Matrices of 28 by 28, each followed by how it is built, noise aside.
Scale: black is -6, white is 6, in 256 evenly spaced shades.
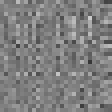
low rank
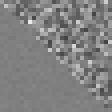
upper triangular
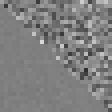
upper triangular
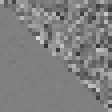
upper triangular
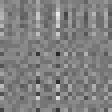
low rank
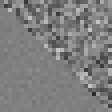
upper triangular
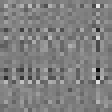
low rank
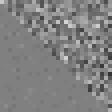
upper triangular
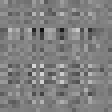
low rank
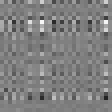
low rank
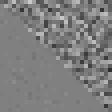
upper triangular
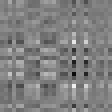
low rank
